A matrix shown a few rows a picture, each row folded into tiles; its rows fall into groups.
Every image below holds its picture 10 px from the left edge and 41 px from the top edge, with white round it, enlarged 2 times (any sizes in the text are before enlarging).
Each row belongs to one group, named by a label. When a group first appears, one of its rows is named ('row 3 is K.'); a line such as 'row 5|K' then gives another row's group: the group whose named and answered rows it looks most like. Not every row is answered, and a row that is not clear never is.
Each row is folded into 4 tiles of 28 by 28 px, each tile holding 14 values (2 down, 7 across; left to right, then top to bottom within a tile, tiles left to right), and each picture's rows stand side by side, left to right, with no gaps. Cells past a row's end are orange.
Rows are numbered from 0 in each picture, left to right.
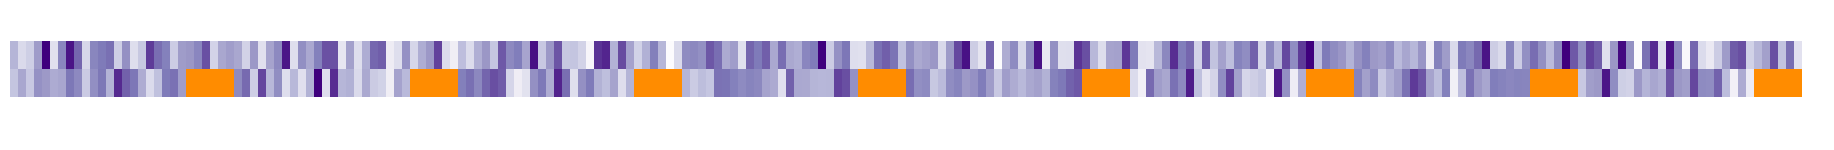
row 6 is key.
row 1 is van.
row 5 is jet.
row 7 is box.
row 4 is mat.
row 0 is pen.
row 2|van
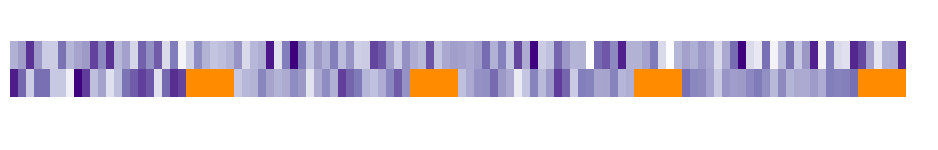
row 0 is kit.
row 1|pen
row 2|van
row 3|mat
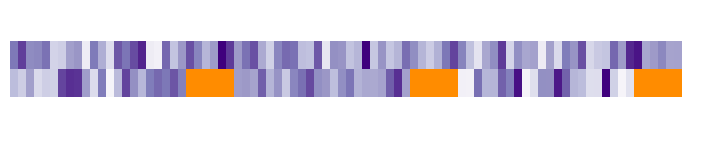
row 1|mat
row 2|jet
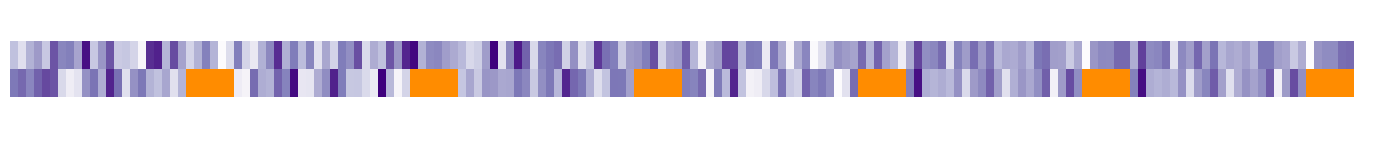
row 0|van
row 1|jet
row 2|pen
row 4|kit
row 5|kit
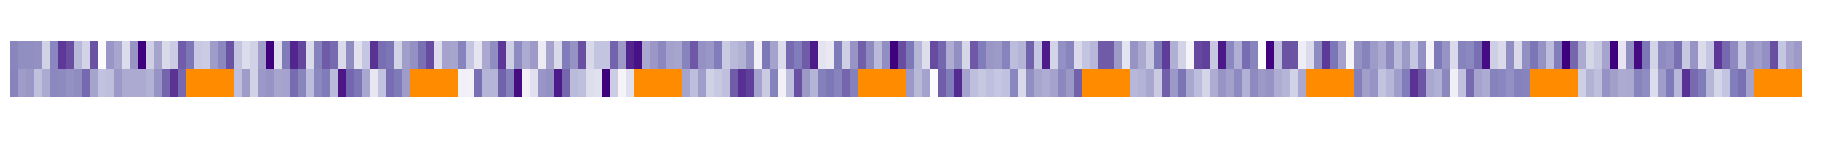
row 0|mat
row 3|key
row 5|box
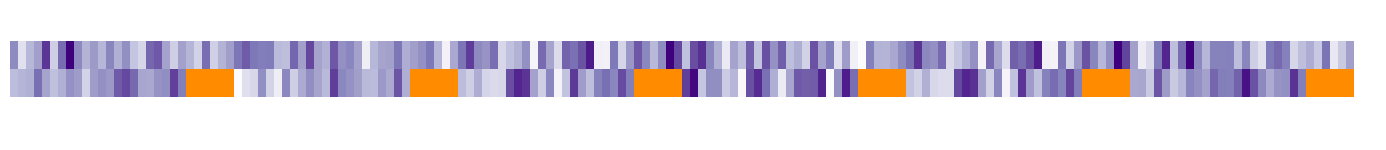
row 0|pen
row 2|key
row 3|kit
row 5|pen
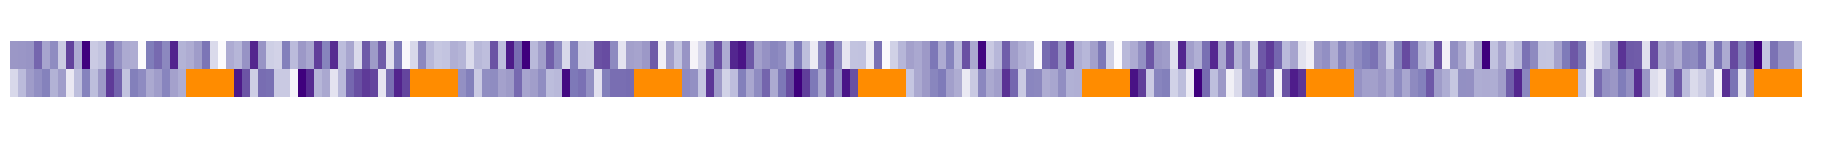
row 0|van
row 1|kit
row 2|pen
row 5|kit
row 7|jet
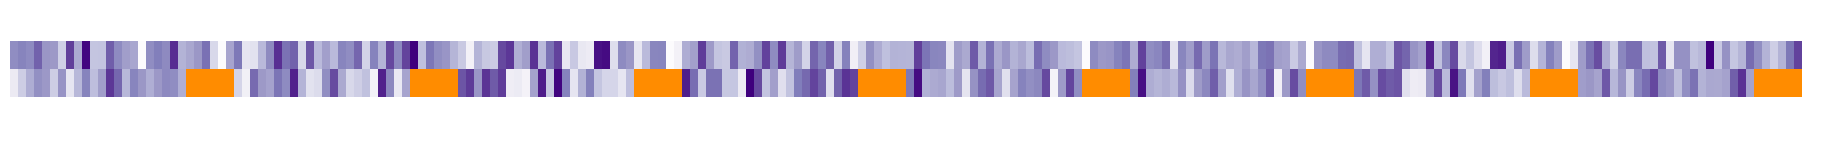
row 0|van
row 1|jet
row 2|van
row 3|kit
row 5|kit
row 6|van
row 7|mat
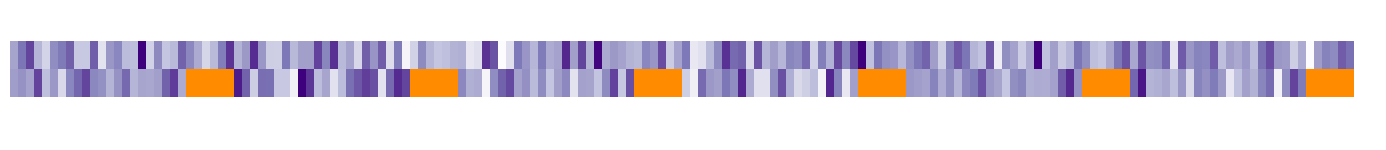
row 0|mat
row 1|kit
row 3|jet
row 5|kit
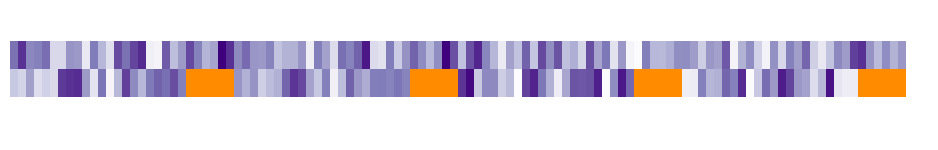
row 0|key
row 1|key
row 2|kit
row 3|jet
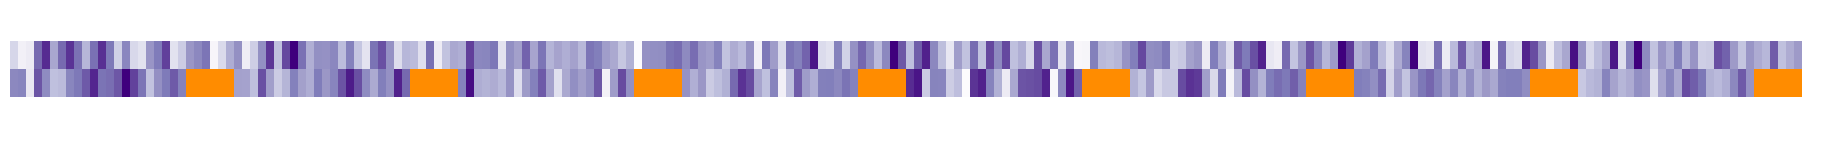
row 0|pen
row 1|pen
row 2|kit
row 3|key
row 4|kit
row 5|key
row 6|mat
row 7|pen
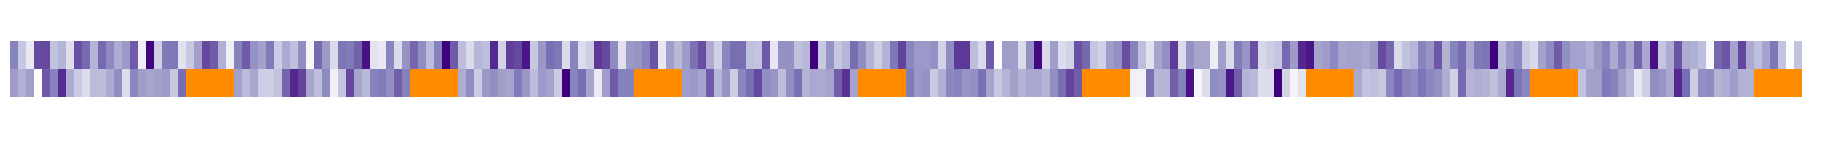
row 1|key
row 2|pen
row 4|mat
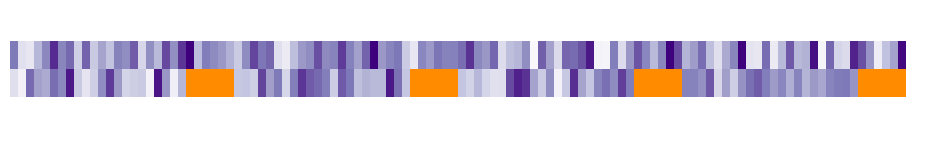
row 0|jet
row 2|key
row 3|mat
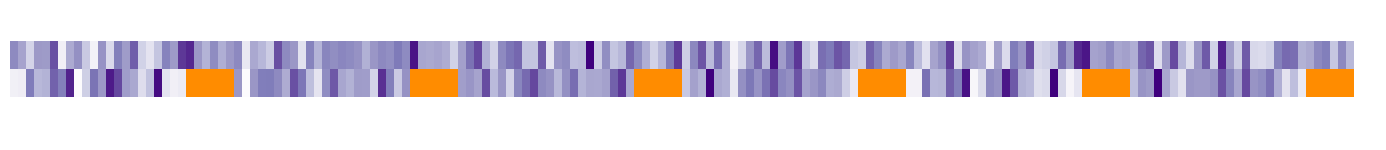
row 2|mat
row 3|box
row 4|jet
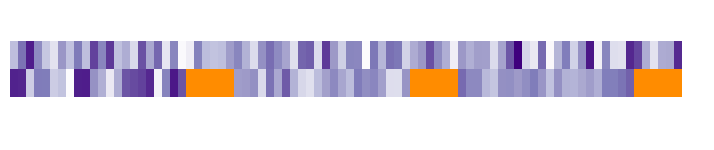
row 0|kit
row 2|mat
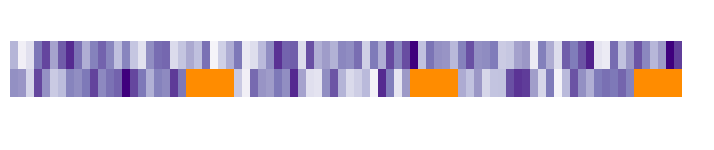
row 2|key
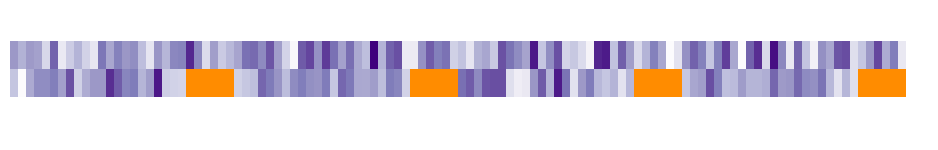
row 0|jet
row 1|box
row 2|van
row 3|box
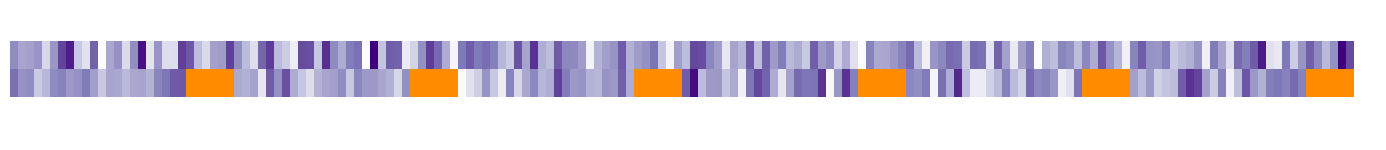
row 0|mat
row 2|van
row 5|key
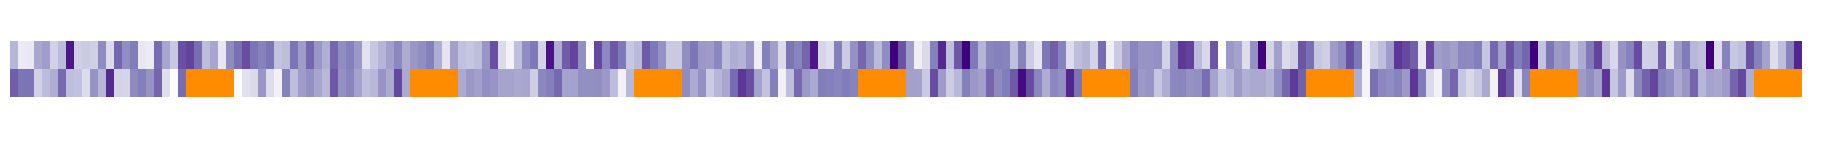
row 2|box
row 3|key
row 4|pen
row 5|mat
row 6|jet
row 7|mat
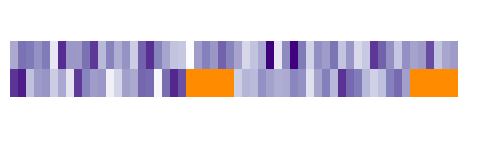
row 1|pen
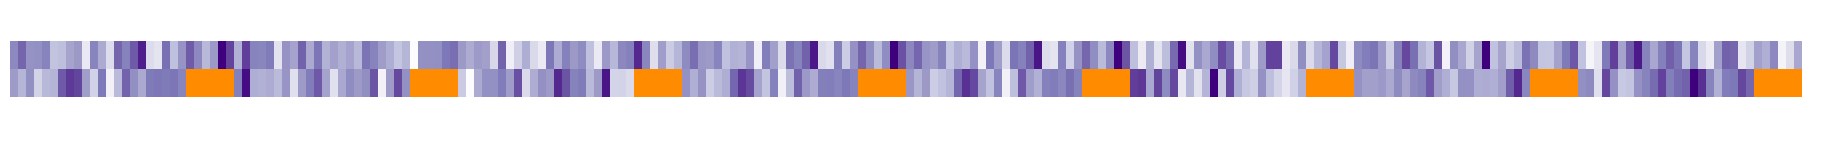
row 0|key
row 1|kit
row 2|jet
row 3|key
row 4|key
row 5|van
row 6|mat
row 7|pen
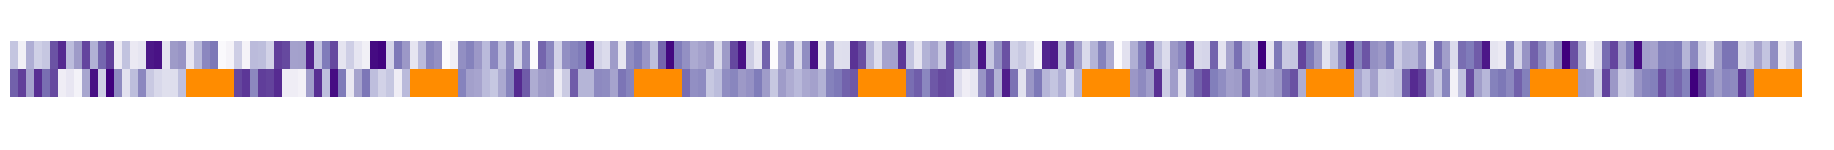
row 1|van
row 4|van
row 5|mat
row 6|key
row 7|pen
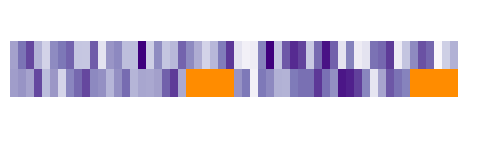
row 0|mat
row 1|pen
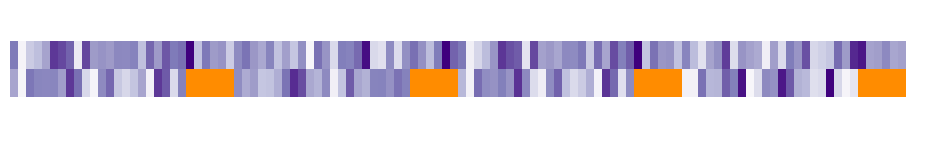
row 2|jet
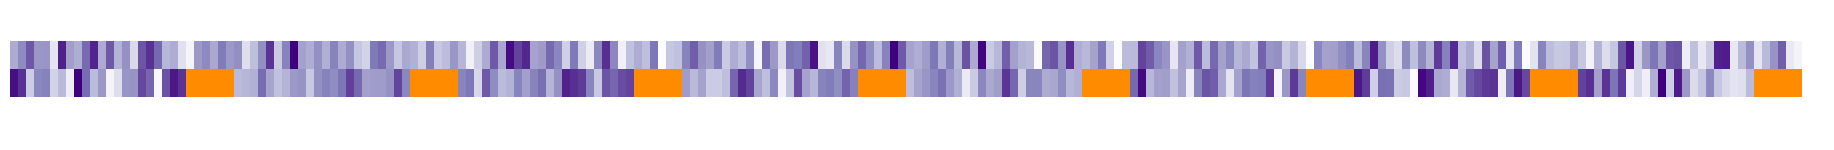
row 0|kit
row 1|pen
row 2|pen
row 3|key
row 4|van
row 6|kit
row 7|van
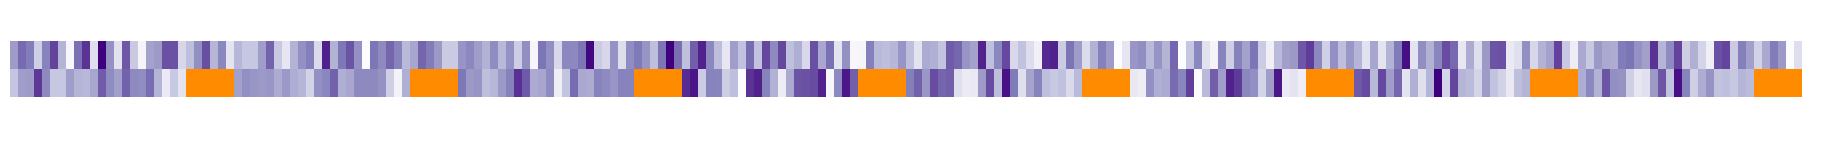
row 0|box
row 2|key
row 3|kit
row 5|jet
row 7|van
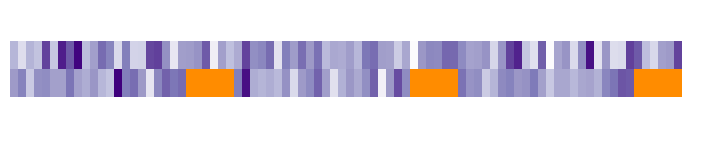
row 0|pen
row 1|kit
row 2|mat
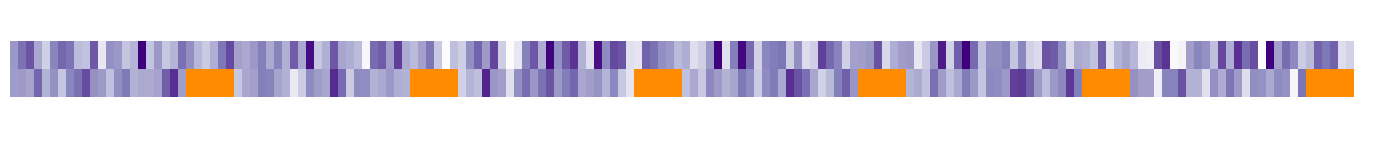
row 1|van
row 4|pen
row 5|box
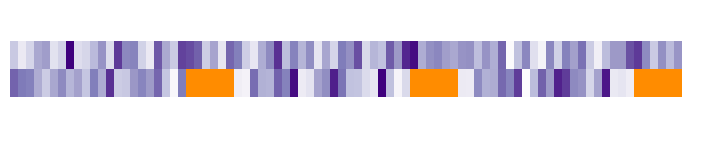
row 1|jet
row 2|jet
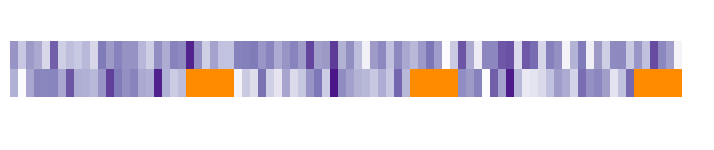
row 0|jet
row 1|van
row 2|box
